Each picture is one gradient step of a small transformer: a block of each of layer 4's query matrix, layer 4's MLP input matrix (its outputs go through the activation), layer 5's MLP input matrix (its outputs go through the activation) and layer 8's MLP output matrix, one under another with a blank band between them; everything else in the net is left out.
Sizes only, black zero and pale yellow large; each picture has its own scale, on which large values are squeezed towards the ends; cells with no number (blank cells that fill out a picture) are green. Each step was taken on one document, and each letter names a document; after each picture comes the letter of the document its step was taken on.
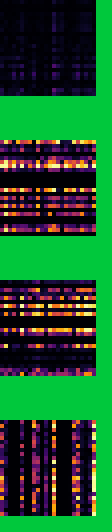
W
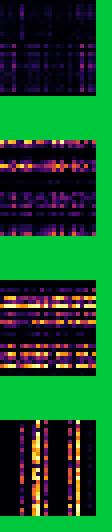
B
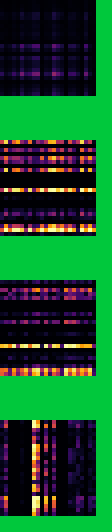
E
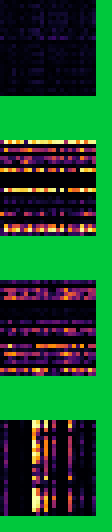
E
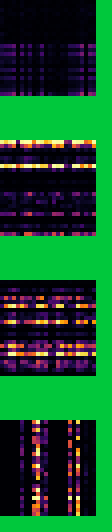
B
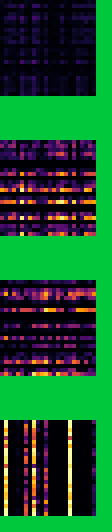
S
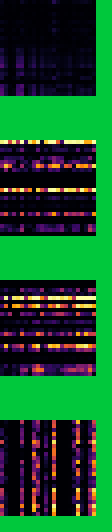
W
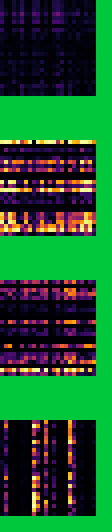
E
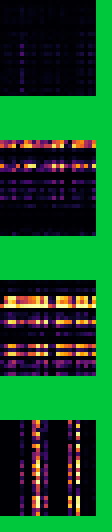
B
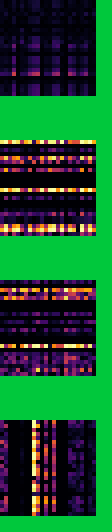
E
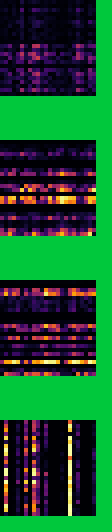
S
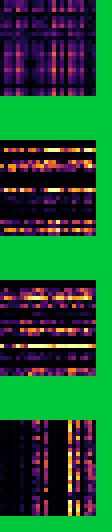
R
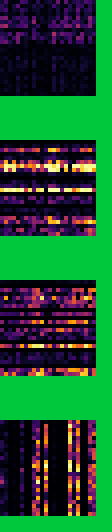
R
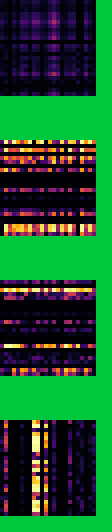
E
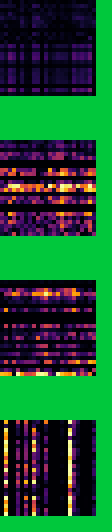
S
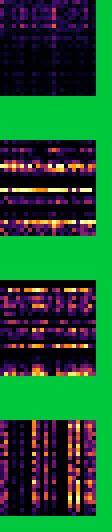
R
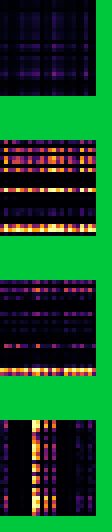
E
